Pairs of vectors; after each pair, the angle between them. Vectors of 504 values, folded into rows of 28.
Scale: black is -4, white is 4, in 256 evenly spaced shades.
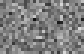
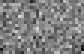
orthogonal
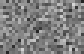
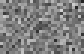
nearly parallel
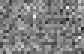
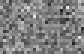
nearly parallel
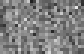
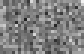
nearly opposite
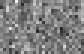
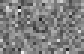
partly aligned
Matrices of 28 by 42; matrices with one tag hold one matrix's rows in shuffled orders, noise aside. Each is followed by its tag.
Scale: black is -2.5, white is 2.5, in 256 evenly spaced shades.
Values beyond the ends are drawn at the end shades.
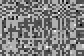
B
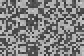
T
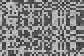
B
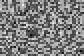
T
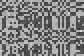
B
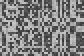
B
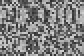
T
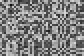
B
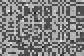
B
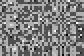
B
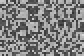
T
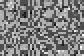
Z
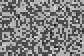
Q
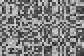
B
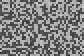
Q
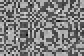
Z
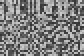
Z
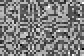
Z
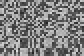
Z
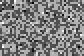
Q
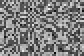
Z
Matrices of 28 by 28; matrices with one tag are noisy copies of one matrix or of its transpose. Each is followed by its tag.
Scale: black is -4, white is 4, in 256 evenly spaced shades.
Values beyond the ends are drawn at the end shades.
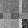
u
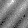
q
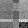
u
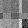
u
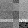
u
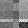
u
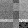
u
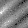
q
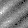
q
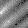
q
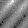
q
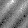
q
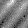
q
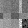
u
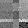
u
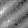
q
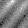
q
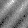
q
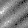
q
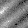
q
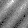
q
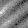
q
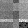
u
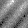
q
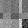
u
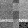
u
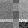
u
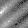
q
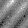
q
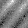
q
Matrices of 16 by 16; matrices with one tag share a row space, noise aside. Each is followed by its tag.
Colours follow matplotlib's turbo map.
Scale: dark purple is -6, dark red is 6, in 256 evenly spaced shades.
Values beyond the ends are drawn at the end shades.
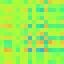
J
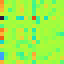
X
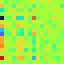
X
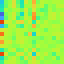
X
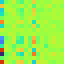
X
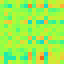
J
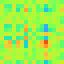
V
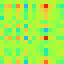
V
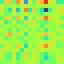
V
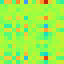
V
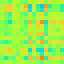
J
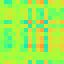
J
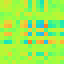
J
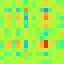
V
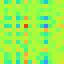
V
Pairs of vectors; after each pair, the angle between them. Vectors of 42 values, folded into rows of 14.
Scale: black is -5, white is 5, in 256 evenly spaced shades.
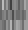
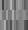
nearly opposite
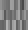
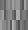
partly aligned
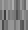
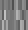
nearly opposite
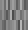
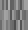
nearly opposite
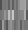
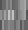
nearly parallel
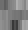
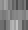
nearly opposite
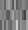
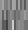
orthogonal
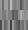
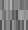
nearly parallel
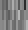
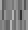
partly aligned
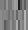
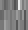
nearly opposite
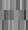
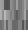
partly opposed
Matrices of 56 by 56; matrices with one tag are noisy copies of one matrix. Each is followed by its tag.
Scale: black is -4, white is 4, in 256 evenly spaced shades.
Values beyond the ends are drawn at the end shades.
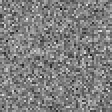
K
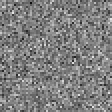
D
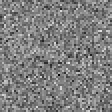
K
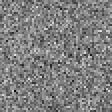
K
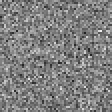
K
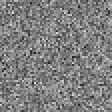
D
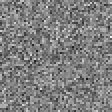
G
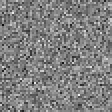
D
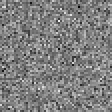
D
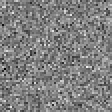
D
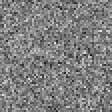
K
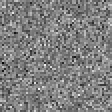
D
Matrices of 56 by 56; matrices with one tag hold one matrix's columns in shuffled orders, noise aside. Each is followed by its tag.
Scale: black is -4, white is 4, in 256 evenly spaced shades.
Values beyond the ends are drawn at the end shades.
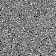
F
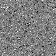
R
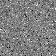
F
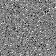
R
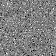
F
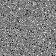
F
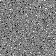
R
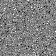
R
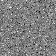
R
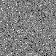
F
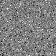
F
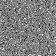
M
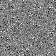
R
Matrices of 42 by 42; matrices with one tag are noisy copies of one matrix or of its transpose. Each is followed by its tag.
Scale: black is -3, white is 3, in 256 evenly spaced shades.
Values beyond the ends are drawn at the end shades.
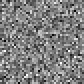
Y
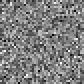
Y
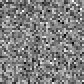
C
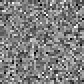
Y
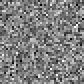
Y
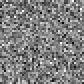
C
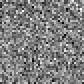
C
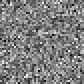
Y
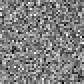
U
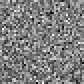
U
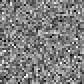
Y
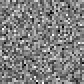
U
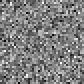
Y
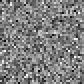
Y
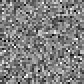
Y
